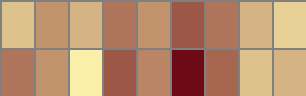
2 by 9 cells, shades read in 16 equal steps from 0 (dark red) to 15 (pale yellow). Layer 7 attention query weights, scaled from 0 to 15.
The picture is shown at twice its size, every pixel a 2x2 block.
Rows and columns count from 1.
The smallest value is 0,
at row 2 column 6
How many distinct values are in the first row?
6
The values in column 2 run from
9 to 9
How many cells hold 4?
0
